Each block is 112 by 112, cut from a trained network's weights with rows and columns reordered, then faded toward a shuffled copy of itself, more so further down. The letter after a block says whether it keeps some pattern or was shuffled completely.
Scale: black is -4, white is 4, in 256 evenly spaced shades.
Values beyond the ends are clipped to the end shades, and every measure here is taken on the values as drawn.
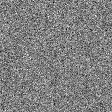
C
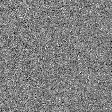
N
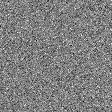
C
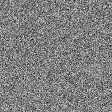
C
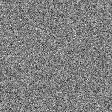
N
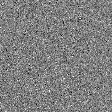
N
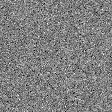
C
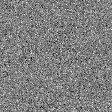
N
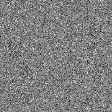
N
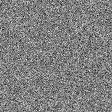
C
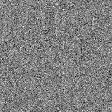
N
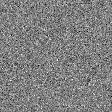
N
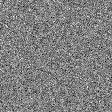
N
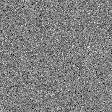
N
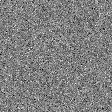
C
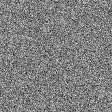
C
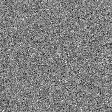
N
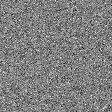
C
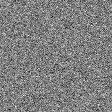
C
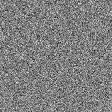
N
